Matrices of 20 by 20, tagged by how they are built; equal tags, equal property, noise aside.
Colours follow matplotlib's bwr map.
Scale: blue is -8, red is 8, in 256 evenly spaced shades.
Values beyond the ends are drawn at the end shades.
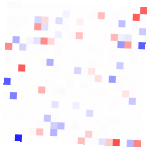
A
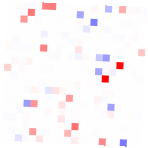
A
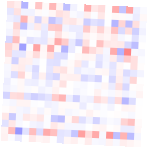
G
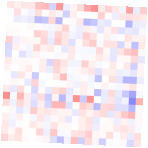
G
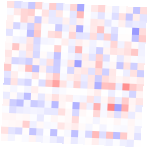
G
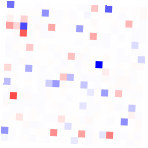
A
